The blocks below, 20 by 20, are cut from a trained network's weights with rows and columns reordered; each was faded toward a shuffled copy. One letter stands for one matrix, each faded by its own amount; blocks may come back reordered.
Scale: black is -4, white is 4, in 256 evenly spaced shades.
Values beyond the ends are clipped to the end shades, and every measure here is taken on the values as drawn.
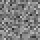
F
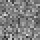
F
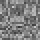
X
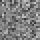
F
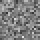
F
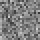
F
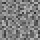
X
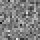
F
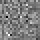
X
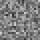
F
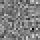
X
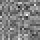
X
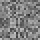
X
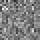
X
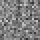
F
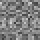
X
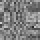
X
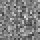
F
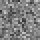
F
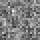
F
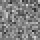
F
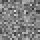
F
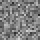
F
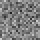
F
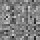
X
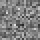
X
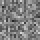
F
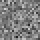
F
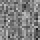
X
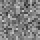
F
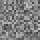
X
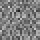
X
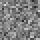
F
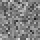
F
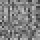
X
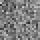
F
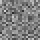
X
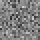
F
